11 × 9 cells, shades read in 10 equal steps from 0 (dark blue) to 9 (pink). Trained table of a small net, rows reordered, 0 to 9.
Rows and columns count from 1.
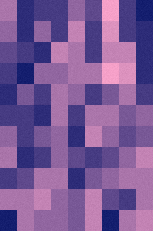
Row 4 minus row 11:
2 -6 0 0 2 -1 9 2 -6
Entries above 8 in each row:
1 0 0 1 0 0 0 0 0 0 0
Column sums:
38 28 40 54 44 48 59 51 40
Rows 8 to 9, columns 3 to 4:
2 5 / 6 6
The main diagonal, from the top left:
6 1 1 5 5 6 5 5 6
